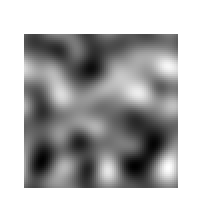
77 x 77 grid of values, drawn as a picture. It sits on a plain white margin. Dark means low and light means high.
Mirror symmetry: none. Histogram: bell-shaped. Lone odd cells: none.
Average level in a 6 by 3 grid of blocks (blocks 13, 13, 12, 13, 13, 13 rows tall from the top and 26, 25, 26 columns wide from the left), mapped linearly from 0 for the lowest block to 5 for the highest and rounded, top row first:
002 / 315 / 334 / 120 / 010 / 222
